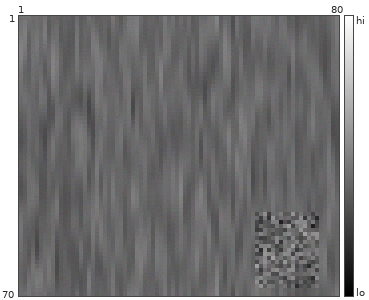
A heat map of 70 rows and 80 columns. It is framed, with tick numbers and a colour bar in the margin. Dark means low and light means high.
No overall slope runs across the table. The halves do not mirror each other. An odd patch, rougher than its surroundings, sits in the bottom right. A few values lie far out on both sides of the bulk. Values change most from cell to cell in the bottom right. The grain runs up and down.
